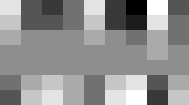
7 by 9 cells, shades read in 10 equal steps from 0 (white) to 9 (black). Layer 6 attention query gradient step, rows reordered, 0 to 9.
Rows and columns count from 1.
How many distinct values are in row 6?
5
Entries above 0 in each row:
8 9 9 9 9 9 8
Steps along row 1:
up up down down up up down up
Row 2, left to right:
2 6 6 5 2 7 8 1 5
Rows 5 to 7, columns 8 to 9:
4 4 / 6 3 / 7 2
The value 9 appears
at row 1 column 7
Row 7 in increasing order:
0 1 1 2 2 3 5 6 7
